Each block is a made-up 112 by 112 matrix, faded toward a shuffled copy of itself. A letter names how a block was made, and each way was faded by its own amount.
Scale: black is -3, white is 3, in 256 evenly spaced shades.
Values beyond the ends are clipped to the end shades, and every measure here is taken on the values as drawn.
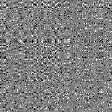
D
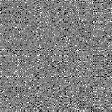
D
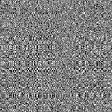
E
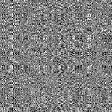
E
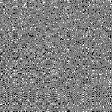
D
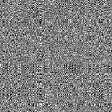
E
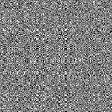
E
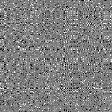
D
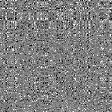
D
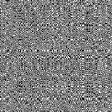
E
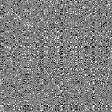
D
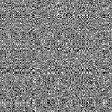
E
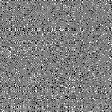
D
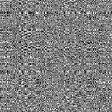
E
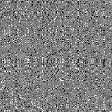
D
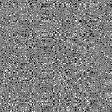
D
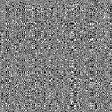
E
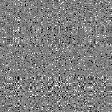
D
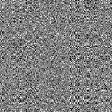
E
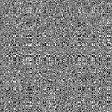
E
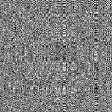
E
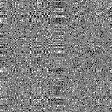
D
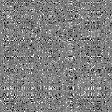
D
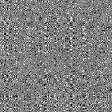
D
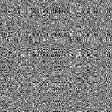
E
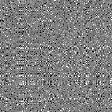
D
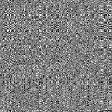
E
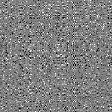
D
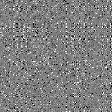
D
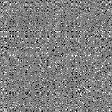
D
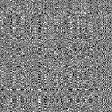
E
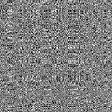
E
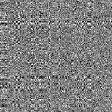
E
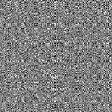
E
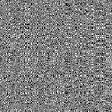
E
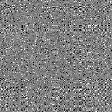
D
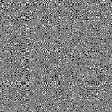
D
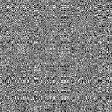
E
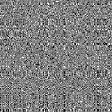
E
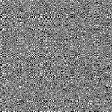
E
